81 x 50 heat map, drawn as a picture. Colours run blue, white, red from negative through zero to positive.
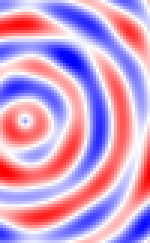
There are no lone odd cells. The ninth with the lowest average is the top middle. Rings spread out from the middle left. The bottom left is the ninth with the highest average.
